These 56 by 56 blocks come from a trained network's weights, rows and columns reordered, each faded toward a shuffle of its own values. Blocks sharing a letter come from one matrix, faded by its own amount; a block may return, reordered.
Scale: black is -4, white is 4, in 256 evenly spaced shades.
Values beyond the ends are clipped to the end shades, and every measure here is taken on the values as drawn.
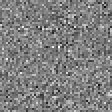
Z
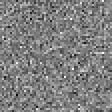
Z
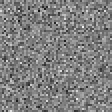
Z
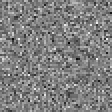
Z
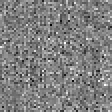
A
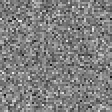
Z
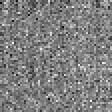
A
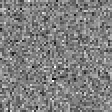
Z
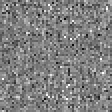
A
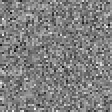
Z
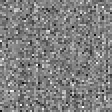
A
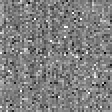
A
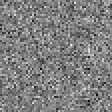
Z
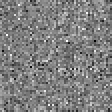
A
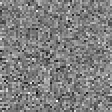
Z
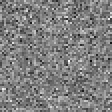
Z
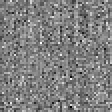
A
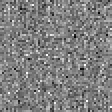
A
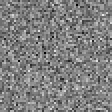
Z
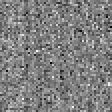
A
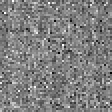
A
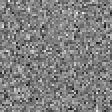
Z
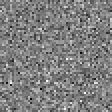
Z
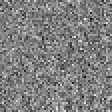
Z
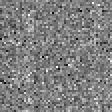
A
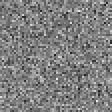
Z
